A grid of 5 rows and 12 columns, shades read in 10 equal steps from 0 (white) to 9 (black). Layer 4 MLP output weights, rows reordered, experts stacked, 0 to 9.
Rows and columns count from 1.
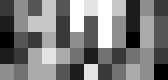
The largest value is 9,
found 3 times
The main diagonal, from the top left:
7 4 7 1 6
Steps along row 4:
down down down up up up down up down down up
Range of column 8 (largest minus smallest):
7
